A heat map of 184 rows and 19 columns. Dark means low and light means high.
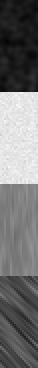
It is made of 4 by 1 panels. Panel 1,1: very low, blotchy, faint in contrast. Panel 2,1: very high, fine-grained, faint in contrast. Panel 3,1: middling, streaked downward, faint in contrast. Panel 4,1: low, slanting down to the right.
